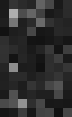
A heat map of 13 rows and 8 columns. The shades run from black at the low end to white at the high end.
Grain: fine. Slope: none. Calmest part: centre. Average level on the scale: 20%.
